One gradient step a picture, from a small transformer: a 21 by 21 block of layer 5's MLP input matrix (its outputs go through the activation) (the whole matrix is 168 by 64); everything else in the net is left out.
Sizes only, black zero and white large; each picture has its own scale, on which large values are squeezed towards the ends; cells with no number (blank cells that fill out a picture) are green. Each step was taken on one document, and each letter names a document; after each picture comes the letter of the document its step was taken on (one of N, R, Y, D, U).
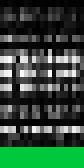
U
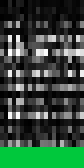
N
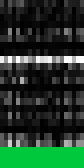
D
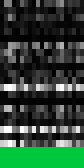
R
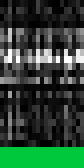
D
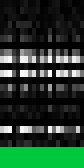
U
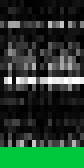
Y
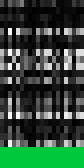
D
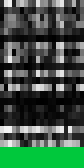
R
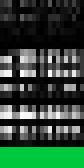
U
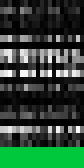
U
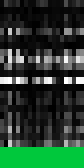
D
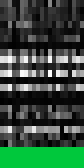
U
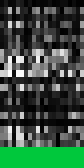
N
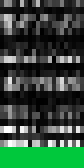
R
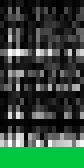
N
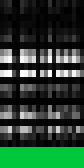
U
